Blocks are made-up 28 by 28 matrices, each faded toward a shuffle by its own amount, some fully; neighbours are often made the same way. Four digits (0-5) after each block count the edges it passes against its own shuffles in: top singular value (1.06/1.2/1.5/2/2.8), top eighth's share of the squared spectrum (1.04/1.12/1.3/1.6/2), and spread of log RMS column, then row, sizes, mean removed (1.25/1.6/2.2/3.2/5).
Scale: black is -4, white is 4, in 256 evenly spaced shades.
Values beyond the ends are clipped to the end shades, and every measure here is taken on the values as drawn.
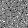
0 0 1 0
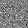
1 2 0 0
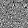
2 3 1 1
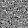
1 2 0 0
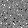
0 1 0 0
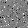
0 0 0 0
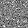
1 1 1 0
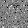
2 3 0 1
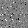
1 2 0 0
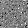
0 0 0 0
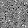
1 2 0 0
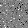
0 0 0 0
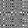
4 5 2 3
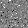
1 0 0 0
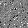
0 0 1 0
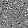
2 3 0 1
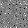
2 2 0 1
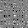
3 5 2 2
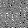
2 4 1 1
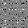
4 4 1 2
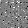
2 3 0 1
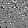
2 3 0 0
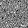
0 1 0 0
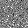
0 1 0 0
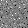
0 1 0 0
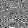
3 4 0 2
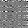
4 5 2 3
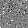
1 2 0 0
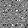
3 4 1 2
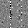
3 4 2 0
